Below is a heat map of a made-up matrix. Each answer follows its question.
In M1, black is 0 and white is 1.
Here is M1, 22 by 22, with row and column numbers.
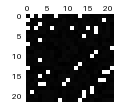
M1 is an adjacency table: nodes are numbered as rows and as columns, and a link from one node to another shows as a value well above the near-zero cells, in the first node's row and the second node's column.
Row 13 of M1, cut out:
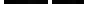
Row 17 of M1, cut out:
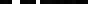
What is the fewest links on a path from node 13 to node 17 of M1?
3
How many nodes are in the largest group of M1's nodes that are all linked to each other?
2
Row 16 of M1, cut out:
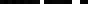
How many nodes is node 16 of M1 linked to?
3
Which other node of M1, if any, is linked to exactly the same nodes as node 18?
node 10
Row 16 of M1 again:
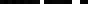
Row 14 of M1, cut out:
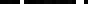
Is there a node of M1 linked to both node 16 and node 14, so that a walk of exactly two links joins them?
yes
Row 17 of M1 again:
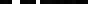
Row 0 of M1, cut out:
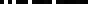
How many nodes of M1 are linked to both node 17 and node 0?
1
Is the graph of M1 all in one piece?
yes
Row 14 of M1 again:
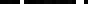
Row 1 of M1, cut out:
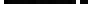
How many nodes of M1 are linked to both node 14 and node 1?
1
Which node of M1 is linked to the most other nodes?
node 3
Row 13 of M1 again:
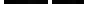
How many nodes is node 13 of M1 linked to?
3
